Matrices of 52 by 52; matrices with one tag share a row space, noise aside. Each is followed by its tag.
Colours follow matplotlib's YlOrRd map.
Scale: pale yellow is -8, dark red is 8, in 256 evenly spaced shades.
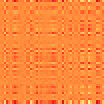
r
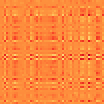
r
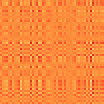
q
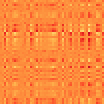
r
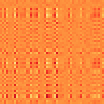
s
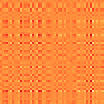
q
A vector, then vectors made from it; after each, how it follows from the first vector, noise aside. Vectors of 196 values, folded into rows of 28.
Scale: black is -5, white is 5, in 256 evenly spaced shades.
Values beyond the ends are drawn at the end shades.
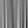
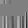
partly zeroed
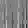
partly zeroed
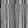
wrapped around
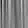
reversed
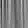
reversed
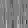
partly zeroed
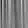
reversed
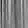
reversed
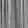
reversed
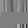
partly zeroed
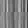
wrapped around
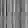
wrapped around
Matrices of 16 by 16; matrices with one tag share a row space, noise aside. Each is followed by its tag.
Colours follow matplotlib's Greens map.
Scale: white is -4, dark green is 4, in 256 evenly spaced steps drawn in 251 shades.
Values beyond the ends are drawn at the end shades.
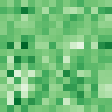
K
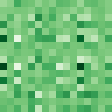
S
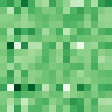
K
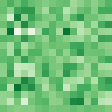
K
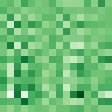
K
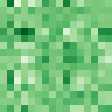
K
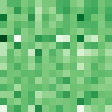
S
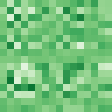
K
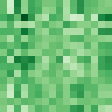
K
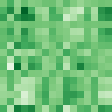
K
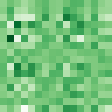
K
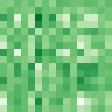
S
